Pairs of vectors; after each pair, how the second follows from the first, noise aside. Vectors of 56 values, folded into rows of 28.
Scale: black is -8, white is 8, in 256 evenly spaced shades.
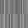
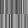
scaled up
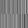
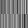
scaled up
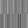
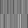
negated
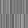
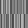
scaled up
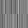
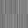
shrunk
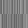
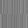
shrunk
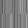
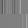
partly zeroed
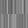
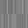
shrunk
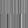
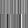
scaled up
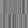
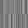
negated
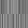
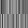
scaled up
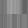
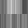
scaled up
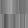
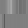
partly zeroed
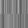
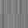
shrunk
